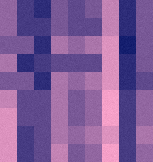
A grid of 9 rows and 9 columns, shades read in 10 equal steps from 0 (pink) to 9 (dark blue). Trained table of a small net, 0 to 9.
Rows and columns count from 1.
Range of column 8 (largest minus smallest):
2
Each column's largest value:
5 8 8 6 6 6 2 9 6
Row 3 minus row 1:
1 -2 0 -2 -2 -2 -1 1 0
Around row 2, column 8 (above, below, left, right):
8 9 2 5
